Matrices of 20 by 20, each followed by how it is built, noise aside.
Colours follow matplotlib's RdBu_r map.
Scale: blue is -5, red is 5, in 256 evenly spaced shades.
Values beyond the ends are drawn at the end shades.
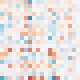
low rank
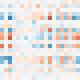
low rank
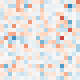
low rank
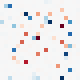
sparse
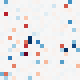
sparse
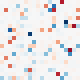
sparse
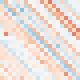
Toeplitz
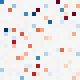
sparse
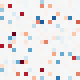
sparse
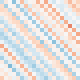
Toeplitz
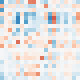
low rank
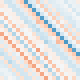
Toeplitz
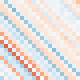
Toeplitz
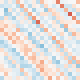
Toeplitz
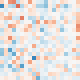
low rank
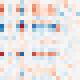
low rank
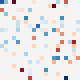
sparse
